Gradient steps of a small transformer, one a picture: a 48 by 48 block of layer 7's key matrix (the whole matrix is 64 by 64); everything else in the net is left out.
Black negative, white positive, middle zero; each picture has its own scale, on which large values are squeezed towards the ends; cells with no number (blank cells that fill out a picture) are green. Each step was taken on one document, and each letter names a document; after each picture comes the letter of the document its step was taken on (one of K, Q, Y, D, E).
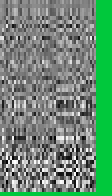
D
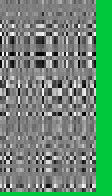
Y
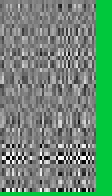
Y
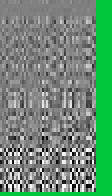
D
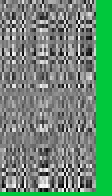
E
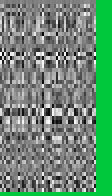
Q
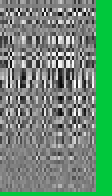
Y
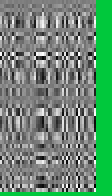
Q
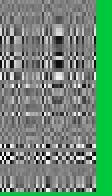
Y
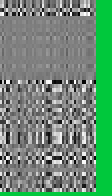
Q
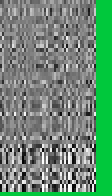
D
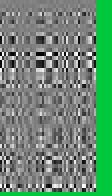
Y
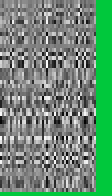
Q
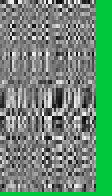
Q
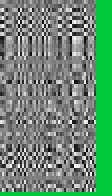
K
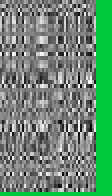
E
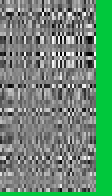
Y
